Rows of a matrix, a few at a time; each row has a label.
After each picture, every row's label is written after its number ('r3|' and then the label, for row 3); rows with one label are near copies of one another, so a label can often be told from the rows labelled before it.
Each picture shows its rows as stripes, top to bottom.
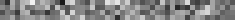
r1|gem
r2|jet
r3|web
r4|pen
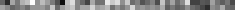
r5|gem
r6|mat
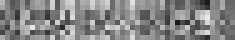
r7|mat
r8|mat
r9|web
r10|web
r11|jet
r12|gem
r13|web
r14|mat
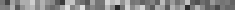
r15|gem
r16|pen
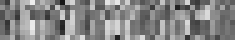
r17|gem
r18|jet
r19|web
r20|web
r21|gem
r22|gem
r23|gem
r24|pen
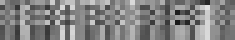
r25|mat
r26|web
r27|jet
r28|web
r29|jet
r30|web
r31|web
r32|web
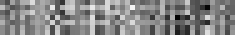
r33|gem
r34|mat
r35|gem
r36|jet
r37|mat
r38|jet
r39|jet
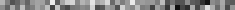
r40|mat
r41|jet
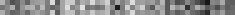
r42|mat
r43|pen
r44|mat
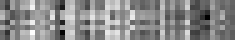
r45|gem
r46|gem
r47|mat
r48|mat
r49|gem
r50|mat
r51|gem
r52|gem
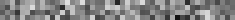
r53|pen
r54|gem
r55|web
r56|jet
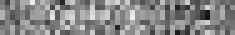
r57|gem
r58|jet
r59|mat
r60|mat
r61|web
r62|pen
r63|jet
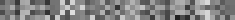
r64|web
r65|pen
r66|web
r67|jet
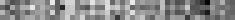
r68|mat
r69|gem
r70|mat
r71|pen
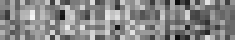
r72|jet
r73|pen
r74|gem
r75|gem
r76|mat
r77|pen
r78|mat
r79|jet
